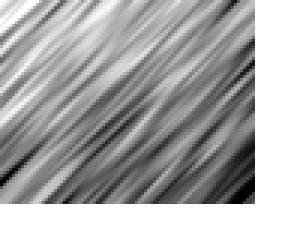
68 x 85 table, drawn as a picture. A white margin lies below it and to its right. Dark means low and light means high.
Neither half mirrors the other. The ninth with the lowest average is the bottom right. The field climbs toward the top left. Streaks slant up to the right. The histogram is bell-shaped. The top left is the ninth with the highest average. No row or column stands out.
